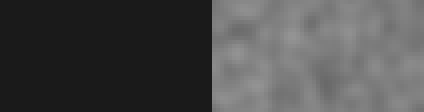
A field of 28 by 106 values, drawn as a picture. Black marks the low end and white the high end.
The table splits into one row of 2 panels. Panel 1,1: very low, flat. Panel 1,2: middling, blotchy, faint in contrast.
